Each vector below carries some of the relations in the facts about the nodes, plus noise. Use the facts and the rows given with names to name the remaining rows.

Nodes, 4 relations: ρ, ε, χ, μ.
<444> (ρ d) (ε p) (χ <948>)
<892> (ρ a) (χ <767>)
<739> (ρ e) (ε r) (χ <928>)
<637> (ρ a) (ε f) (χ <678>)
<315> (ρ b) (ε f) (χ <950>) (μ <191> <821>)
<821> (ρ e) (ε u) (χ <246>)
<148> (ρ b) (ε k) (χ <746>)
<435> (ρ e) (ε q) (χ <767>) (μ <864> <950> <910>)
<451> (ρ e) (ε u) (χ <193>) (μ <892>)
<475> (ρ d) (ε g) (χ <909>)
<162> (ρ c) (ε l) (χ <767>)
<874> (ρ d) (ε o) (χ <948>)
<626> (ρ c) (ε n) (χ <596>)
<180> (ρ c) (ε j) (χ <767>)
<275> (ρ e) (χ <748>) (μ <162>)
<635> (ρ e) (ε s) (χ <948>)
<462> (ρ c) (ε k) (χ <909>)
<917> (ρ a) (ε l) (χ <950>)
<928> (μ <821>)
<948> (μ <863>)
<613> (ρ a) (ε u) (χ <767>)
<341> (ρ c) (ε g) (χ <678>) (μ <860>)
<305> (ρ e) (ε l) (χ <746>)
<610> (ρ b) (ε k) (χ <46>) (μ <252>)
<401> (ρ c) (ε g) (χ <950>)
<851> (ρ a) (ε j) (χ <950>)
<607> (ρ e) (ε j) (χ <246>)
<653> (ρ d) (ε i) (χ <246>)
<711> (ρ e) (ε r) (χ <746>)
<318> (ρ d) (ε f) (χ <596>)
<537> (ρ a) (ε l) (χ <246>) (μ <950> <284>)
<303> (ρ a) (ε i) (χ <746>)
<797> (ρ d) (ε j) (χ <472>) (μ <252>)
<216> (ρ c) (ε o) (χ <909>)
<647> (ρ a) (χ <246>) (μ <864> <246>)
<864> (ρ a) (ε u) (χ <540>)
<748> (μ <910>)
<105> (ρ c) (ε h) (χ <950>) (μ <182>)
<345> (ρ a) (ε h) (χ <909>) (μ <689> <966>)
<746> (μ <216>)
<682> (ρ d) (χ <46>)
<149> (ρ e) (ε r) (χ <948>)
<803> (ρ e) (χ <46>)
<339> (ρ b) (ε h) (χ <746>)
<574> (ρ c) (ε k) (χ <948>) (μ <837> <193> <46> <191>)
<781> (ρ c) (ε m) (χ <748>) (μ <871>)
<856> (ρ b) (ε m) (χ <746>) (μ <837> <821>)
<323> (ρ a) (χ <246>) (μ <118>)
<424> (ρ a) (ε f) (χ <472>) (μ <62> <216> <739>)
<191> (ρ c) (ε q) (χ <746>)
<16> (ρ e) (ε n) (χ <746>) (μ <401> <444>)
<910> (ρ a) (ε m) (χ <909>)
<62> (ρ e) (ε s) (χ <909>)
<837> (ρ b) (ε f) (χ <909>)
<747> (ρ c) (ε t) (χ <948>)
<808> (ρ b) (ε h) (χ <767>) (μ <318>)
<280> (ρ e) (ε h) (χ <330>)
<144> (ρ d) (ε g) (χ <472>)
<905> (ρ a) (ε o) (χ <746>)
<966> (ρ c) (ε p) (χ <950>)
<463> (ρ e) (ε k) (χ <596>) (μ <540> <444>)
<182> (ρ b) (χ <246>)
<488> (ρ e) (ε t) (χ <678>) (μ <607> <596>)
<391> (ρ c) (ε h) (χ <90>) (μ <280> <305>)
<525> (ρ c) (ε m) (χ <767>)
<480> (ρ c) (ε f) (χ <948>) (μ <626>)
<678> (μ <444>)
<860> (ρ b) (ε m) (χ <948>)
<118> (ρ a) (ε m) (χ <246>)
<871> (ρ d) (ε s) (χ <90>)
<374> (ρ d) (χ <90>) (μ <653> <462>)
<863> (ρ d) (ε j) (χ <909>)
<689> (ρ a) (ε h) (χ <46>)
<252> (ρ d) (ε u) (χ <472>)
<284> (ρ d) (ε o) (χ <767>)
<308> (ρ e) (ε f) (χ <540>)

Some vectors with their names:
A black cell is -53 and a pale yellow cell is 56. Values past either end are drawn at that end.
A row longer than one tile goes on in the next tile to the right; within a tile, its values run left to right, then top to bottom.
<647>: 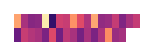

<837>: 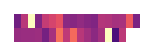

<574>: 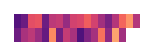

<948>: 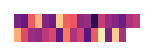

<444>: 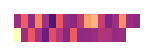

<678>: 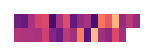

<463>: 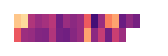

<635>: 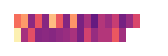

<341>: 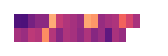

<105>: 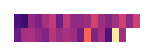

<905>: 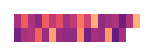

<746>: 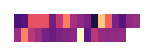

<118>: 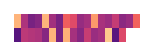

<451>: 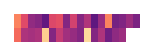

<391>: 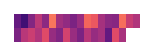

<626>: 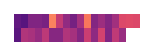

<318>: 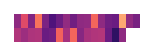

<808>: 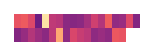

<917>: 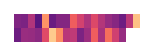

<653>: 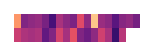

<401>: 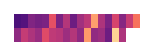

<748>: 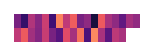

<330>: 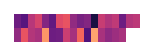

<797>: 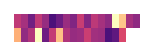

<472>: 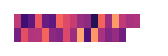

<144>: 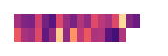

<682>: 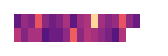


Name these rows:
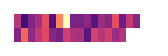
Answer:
<246>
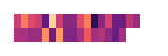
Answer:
<305>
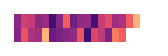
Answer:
<767>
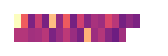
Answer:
<607>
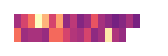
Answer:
<860>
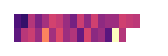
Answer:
<966>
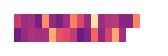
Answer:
<851>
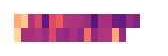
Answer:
<149>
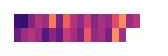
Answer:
<781>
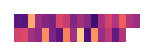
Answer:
<909>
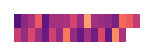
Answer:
<480>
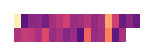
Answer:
<821>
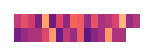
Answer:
<345>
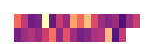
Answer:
<537>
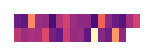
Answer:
<950>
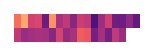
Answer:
<711>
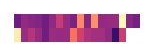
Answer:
<475>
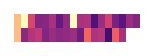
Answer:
<435>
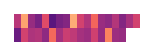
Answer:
<637>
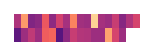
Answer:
<689>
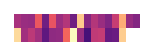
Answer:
<863>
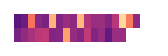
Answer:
<462>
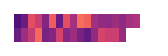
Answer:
<191>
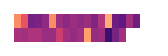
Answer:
<488>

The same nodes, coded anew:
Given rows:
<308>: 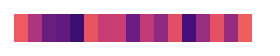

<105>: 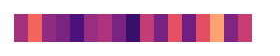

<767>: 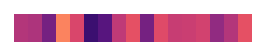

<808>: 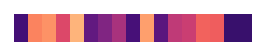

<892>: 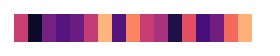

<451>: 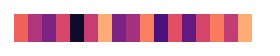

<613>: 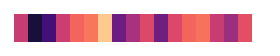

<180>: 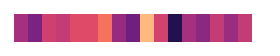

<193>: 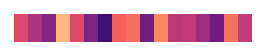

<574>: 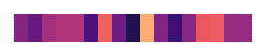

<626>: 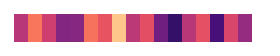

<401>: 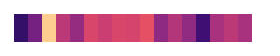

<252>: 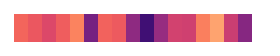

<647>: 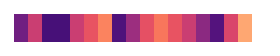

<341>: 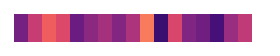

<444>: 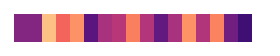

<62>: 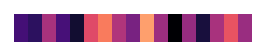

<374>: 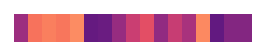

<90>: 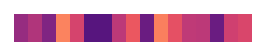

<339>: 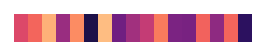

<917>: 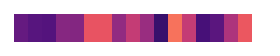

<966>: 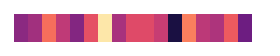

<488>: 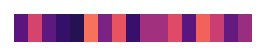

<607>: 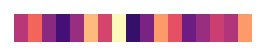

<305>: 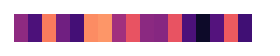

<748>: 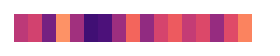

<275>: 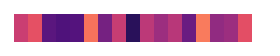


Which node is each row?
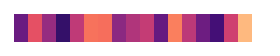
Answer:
<537>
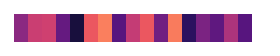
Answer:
<16>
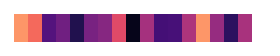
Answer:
<480>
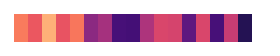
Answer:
<856>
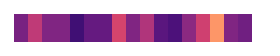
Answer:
<747>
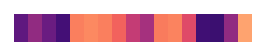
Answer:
<118>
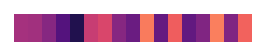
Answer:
<463>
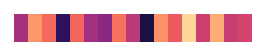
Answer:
<653>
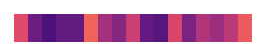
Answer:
<637>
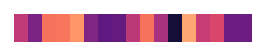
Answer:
<874>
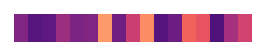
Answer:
<345>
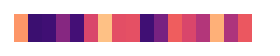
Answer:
<864>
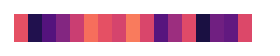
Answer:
<910>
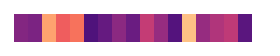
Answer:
<475>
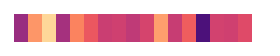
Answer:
<182>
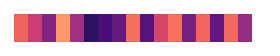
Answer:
<746>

